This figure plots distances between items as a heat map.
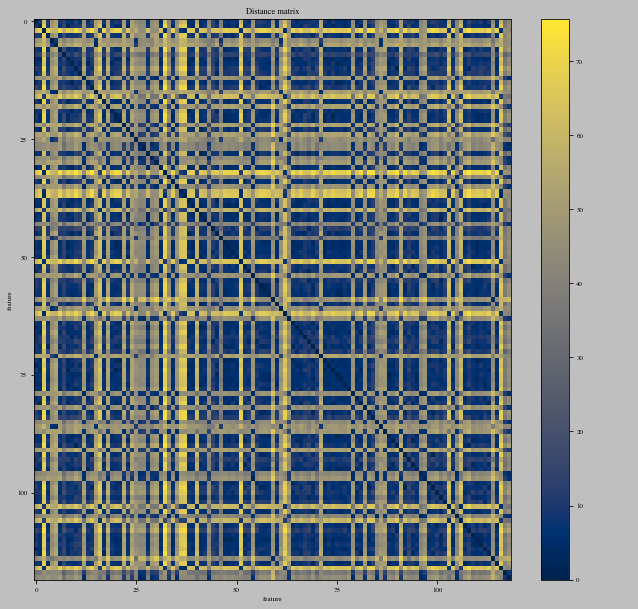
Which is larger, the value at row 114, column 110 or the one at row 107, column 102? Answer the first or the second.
the first
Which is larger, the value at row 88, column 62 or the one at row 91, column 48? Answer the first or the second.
the first
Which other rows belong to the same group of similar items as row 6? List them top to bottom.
0, 1, 3, 7, 8, 9, 10, 11, 13, 14, 17, 19, 20, 21, 23, 28, 31, 34, 38, 39, 41, 42, 44, 45, 47, 48, 49, 50, 52, 53, 55, 56, 57, 58, 60, 64, 65, 66, 67, 68, 69, 70, 72, 73, 74, 75, 76, 77, 78, 80, 81, 83, 84, 88, 89, 90, 92, 93, 94, 95, 98, 99, 100, 101, 102, 104, 107, 108, 109, 110, 111, 112, 113, 115
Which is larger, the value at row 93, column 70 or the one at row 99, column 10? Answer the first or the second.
the first
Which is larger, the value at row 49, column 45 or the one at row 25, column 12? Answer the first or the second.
the second
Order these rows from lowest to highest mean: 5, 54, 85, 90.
90, 85, 54, 5
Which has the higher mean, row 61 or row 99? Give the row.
61
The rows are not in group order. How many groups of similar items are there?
5
